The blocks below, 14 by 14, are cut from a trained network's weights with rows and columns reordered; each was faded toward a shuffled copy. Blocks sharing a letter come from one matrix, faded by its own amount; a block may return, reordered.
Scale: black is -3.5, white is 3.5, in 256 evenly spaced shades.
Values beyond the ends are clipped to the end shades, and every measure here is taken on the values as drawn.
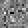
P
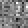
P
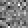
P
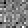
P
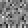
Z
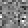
P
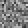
Z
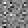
P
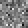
Z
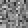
Z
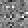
P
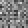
Z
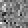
P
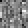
P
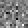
P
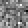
Z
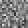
Z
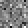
P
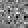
P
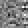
P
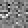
P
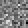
Z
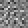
P
